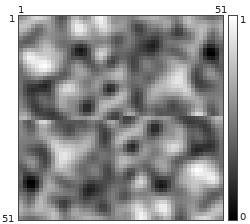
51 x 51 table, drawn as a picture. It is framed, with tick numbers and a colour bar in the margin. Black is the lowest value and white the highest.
The texture is blotchy. There is no overall slope. It looks the same turned upside down. No row or column stands out.
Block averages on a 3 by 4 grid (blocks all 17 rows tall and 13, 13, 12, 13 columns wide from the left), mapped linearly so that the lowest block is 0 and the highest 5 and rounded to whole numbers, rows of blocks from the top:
5 4 0 2 / 1 2 2 1 / 2 0 4 5
